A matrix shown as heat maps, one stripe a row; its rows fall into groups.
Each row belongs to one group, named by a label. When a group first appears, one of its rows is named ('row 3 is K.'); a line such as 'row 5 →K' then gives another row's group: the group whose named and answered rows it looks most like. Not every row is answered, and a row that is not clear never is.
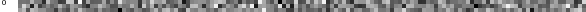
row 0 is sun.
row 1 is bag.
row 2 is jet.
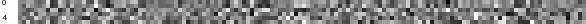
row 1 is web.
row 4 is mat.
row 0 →web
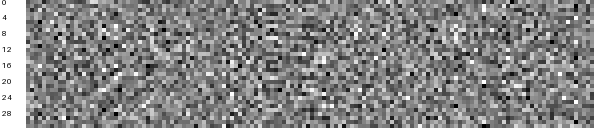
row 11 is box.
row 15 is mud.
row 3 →web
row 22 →web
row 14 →sun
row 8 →mud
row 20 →mat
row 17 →web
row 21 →bag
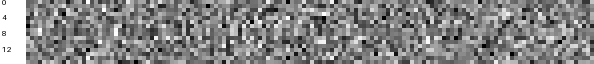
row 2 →web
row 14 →sun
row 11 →bag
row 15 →jet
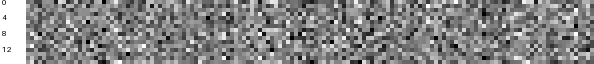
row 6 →mat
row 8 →bag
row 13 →jet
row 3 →bag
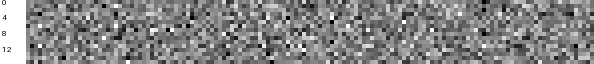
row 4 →sun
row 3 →box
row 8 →bag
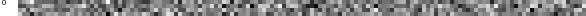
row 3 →box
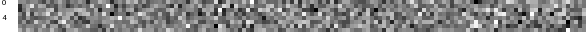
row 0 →bag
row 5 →mat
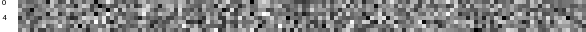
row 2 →box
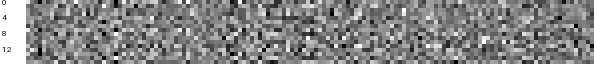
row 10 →mat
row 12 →bag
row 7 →box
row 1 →web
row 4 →mud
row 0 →box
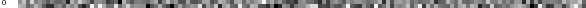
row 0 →jet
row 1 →mud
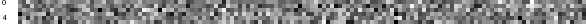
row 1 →bag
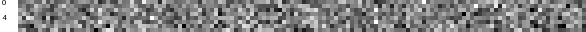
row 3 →bag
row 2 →mud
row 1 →mat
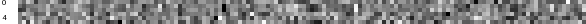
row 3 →web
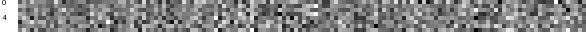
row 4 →bag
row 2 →mat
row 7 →bag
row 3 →mud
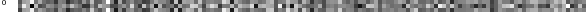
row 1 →bag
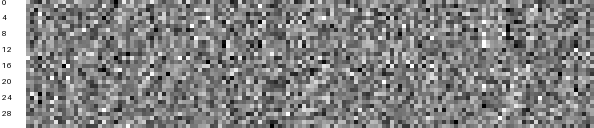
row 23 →bag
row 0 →box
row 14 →box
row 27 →web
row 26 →bag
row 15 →jet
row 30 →web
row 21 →mat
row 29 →mud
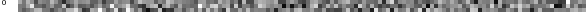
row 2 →mud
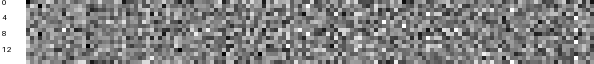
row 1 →bag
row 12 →mud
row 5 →mud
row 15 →mat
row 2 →mat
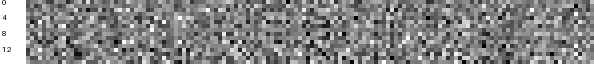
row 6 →jet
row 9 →jet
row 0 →sun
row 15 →mud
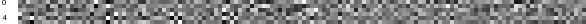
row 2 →mud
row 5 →box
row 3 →box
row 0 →web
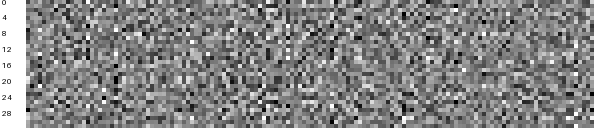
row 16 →box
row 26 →sun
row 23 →box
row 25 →web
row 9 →sun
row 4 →sun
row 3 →sun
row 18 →bag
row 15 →sun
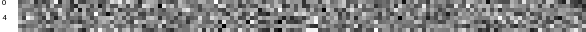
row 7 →mud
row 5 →mud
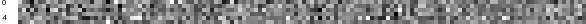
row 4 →mat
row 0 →box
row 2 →jet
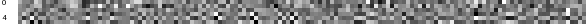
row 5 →bag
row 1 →mud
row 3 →bag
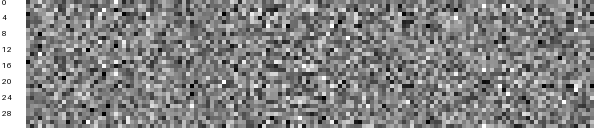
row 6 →sun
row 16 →web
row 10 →mud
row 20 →bag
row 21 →box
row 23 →sun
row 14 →mud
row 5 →box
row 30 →sun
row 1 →mat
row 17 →mat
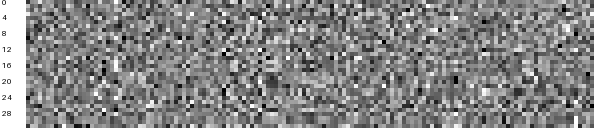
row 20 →web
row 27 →web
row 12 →bag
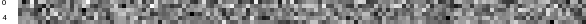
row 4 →web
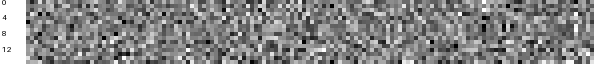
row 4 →bag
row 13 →jet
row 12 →mud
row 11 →web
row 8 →box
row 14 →box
